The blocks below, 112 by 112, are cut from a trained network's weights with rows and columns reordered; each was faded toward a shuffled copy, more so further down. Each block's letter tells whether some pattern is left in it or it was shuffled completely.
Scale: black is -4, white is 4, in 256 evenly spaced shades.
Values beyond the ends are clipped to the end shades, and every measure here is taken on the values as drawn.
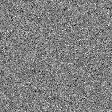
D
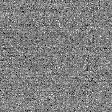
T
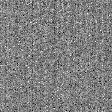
T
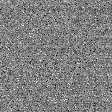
T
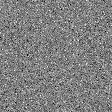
D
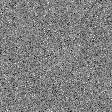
D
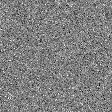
D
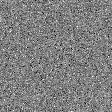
D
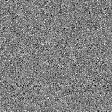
T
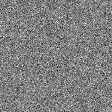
T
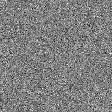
T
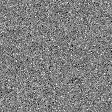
D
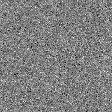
T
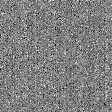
T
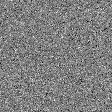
D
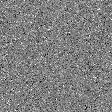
D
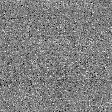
T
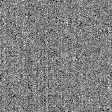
T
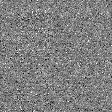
T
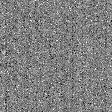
T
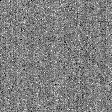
T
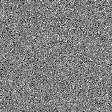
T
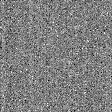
T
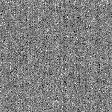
T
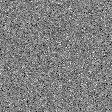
D
